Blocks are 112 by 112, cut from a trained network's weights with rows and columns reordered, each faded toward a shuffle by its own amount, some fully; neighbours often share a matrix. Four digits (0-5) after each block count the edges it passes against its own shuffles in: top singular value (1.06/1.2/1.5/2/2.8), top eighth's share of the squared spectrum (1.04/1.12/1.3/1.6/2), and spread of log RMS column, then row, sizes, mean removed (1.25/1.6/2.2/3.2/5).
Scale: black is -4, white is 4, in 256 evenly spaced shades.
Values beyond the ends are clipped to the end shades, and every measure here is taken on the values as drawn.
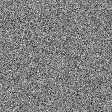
0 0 0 0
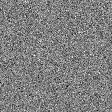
0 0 0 0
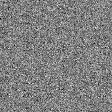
2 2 0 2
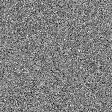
0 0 0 0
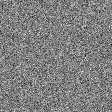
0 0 0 0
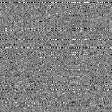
5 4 1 4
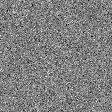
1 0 0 0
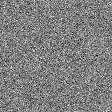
1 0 0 0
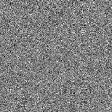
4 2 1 1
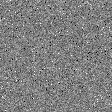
0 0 0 0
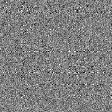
3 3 2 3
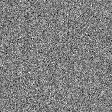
1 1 0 0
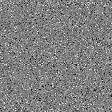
3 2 0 1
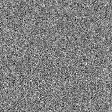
2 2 0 1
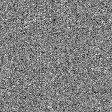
2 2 0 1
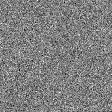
3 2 0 0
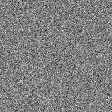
3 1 0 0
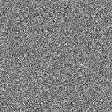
4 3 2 2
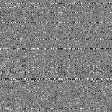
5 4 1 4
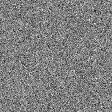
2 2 1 0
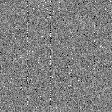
3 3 2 1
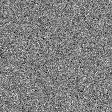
1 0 0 0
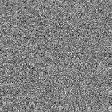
4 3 1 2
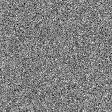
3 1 0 0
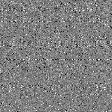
4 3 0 3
